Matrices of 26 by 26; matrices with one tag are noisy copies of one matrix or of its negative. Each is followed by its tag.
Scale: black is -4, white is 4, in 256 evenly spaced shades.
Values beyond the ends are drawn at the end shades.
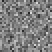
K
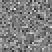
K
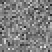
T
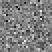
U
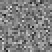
U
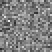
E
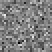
U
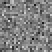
E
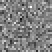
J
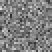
J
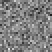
T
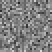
K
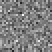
K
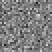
K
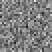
K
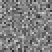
K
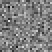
E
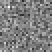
E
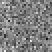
E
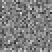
K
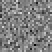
K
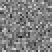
J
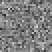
U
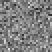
T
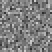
K
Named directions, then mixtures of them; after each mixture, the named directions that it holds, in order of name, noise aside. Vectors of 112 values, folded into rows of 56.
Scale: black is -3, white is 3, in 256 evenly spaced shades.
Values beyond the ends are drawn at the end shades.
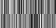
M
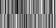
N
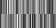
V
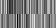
M, N, V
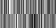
M, V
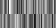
M, N, V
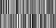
V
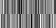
M, N, V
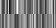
M, N, V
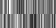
M, N, V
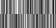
N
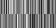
M, N, V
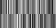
V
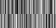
N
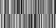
M, N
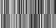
M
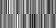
M, V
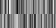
M, N, V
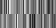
M, V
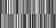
V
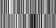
M, V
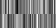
N, V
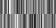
M, N, V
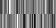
M, N, V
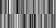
M, N, V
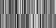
M
